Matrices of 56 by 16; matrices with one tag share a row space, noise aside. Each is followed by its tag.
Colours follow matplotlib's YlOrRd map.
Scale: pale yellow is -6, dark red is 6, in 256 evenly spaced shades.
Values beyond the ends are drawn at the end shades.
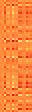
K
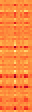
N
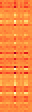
N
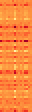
N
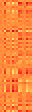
K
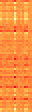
N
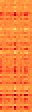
N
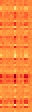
N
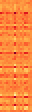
N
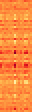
N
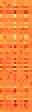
N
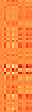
K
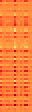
N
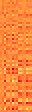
K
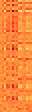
K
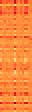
N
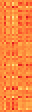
K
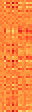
K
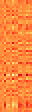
K
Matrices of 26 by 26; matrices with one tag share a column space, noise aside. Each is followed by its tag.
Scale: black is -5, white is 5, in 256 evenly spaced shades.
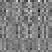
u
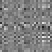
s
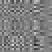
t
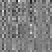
u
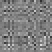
t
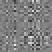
t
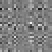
s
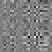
t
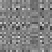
s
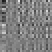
u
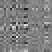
s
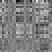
u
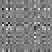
s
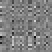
t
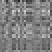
u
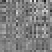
u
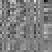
u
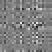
s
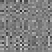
t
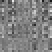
u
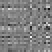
s
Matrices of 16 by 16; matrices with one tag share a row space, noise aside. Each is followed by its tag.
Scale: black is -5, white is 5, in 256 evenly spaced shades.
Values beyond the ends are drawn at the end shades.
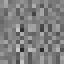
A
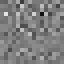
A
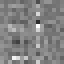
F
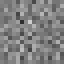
A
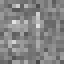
F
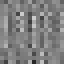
A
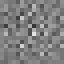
A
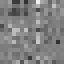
F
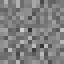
A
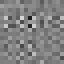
A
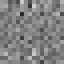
A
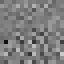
A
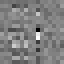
F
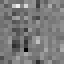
F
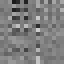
F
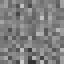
A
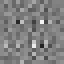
A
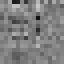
F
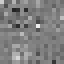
F
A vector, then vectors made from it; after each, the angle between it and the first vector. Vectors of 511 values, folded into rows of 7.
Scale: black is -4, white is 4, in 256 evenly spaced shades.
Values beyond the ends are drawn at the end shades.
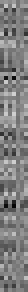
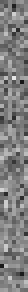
partly opposed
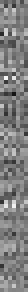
nearly opposite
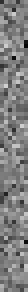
orthogonal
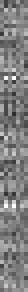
nearly opposite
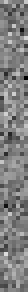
partly aligned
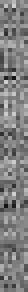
nearly parallel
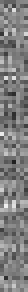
nearly opposite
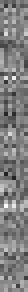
nearly opposite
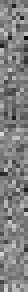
partly opposed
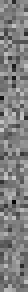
partly aligned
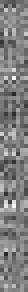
nearly opposite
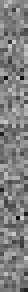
partly aligned
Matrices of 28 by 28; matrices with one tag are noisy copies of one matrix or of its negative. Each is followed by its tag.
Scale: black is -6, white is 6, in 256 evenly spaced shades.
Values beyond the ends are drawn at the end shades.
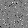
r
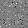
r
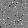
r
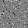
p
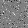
p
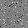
r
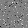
r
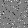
p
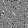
p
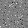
r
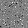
r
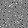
r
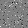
r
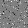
p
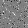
p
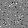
r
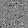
r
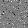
p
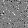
p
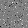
r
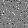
p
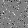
p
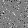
p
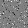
p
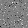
r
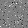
r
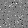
r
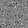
r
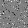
p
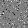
p
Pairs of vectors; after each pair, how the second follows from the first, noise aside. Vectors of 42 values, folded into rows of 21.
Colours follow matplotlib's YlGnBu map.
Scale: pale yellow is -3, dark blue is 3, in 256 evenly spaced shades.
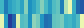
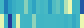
partly zeroed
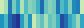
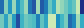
shuffled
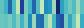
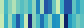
wrapped around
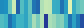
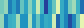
shuffled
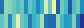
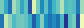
shuffled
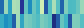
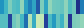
wrapped around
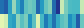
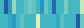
partly zeroed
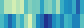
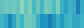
shrunk
